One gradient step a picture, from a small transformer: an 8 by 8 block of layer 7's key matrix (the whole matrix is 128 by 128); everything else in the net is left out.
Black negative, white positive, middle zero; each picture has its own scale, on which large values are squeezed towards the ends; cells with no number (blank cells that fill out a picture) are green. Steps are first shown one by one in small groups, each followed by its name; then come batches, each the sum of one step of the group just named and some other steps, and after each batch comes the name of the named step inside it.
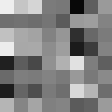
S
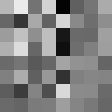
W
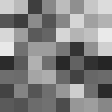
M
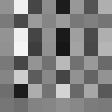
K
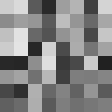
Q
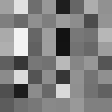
K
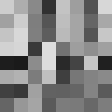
Q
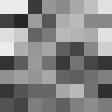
M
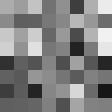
M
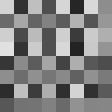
M
